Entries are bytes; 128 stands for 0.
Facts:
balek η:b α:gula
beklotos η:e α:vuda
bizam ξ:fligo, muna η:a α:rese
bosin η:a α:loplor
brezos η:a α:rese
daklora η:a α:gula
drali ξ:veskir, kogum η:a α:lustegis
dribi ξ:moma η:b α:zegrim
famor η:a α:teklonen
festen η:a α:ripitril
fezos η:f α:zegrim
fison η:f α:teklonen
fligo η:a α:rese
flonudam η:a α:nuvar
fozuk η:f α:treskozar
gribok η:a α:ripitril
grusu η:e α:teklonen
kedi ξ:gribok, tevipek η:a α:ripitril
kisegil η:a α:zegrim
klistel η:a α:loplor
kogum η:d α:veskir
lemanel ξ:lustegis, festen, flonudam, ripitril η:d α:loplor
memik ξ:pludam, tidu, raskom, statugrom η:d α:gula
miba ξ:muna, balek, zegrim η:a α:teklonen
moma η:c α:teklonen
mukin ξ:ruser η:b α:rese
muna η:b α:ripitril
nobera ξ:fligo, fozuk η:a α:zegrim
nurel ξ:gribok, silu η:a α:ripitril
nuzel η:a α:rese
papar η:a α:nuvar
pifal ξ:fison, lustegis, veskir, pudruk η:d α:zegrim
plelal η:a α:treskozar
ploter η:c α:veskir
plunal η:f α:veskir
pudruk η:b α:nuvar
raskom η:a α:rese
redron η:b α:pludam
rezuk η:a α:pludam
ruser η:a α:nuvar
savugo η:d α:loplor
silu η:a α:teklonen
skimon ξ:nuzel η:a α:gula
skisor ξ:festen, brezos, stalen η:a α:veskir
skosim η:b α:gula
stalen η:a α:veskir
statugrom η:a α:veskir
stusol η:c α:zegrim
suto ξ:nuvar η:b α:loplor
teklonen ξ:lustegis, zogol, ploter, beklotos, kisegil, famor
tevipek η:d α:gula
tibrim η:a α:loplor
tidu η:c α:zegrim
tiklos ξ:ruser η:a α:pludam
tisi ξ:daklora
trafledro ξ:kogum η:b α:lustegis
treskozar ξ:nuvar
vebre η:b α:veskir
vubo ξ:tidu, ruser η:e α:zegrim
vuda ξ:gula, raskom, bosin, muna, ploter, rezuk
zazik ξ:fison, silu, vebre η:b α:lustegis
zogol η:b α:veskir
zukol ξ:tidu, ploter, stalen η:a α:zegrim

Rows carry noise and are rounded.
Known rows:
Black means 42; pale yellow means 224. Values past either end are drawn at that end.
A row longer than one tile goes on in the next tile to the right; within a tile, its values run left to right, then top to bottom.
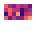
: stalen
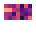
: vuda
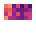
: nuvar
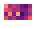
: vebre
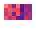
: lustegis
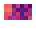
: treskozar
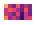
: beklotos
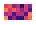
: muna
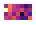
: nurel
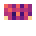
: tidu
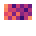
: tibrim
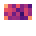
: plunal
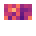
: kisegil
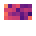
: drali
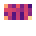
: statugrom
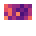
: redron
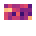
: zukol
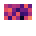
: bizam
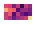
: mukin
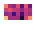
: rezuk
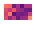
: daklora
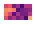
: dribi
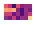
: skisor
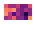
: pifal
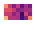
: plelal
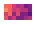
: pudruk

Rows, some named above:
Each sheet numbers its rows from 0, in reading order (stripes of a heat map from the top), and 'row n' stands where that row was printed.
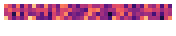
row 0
tidu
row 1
ploter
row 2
daklora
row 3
pifal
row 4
loplor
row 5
rezuk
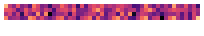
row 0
plunal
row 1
tevipek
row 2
gula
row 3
kisegil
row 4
gribok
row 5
miba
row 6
statugrom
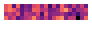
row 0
ripitril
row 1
pludam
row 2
miba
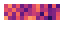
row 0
ruser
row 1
zegrim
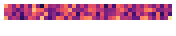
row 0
fozuk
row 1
lemanel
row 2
brezos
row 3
pludam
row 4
fezos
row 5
vubo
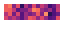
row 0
rese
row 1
zazik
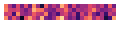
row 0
bosin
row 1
lemanel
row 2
moma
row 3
nobera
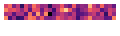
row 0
muna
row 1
tevipek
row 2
teklonen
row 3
plunal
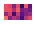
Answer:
gula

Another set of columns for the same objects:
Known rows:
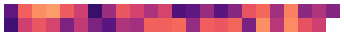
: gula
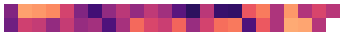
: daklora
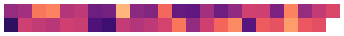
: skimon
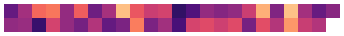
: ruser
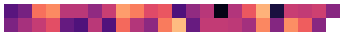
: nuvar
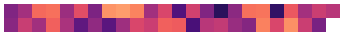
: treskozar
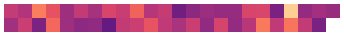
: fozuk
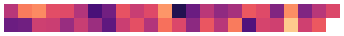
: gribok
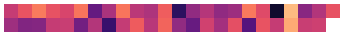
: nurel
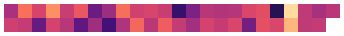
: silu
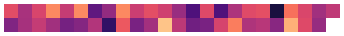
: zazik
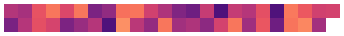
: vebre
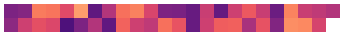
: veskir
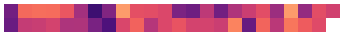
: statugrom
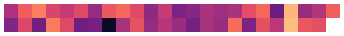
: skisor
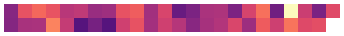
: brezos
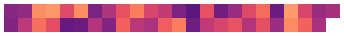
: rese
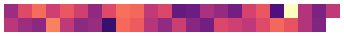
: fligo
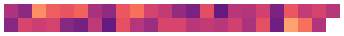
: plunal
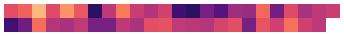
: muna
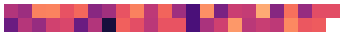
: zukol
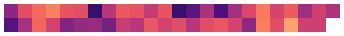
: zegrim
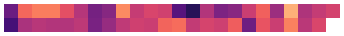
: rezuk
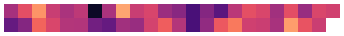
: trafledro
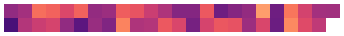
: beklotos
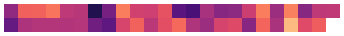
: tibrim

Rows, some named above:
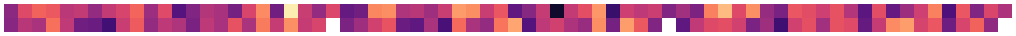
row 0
brezos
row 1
nuvar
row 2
memik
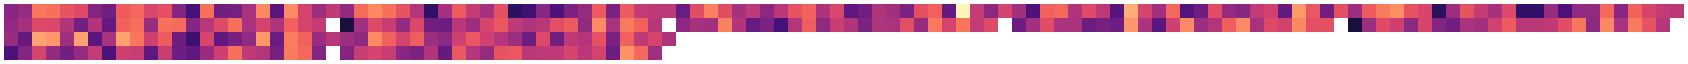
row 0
raskom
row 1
balek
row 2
brezos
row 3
nuzel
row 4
balek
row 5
mukin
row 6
plunal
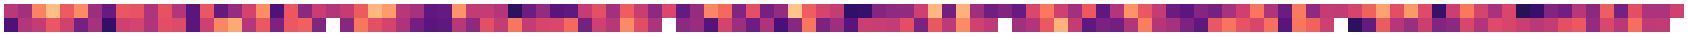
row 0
memik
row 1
moma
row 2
ruser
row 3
kogum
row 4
muna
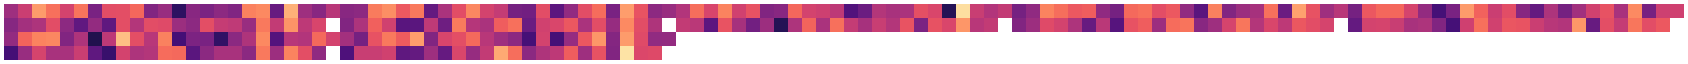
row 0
ripitril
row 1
rese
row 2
silu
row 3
raskom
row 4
statugrom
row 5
suto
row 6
lustegis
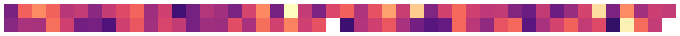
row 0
brezos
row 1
lemanel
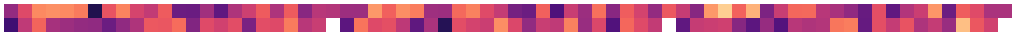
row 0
vuda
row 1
ploter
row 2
teklonen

